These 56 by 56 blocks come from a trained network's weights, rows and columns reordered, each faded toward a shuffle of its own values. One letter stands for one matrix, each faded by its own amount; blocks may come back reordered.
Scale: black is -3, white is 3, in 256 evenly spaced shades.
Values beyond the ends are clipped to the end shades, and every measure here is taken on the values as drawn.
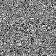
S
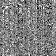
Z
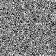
S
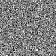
S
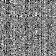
Z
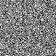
S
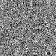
S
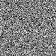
S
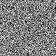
S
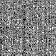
Z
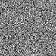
S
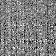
Z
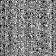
Z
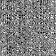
Z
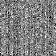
Z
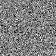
S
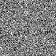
S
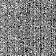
Z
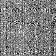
Z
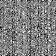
Z
